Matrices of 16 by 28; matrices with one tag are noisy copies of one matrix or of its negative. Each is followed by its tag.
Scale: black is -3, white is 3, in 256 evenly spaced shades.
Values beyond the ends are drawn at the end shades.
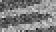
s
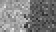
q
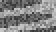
s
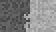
q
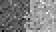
q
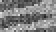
s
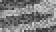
s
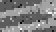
s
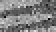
s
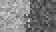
q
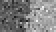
q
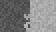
q
